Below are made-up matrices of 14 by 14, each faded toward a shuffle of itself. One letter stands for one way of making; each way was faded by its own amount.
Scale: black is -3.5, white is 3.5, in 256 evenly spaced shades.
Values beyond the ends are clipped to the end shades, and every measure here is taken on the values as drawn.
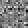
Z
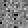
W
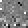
Z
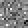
Z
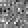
Z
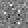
W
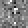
W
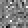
W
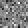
Z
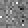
W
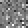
W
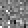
Z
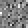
W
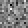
W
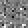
W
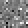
W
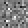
Z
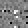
Z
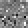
Z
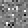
W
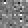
W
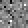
W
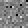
W
